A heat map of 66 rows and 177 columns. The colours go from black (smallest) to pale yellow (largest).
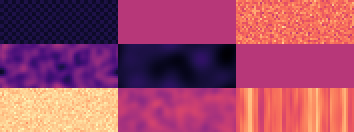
It is made of 3 by 3 panels. Panel 1,1: very low, checkered, faint in contrast. Panel 1,2: middling, flat. Panel 1,3: high, fine-grained. Panel 2,1: low, blotchy. Panel 2,2: very low, smooth, faint in contrast. Panel 2,3: middling, flat. Panel 3,1: very high, fine-grained, faint in contrast. Panel 3,2: middling, blotchy, faint in contrast. Panel 3,3: high, streaked downward.
